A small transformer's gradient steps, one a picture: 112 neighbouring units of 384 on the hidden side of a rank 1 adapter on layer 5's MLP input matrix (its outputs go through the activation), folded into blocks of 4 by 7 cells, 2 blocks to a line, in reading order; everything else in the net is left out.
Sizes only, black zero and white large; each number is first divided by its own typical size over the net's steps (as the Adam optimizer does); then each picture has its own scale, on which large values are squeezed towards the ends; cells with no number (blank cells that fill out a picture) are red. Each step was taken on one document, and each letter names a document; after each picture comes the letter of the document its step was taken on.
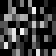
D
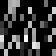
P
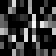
P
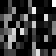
D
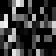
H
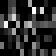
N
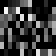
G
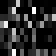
N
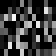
G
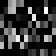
P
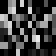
P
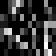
G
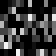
H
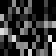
G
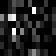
N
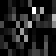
N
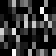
H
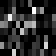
N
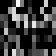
H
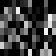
G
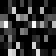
D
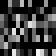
H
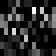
N
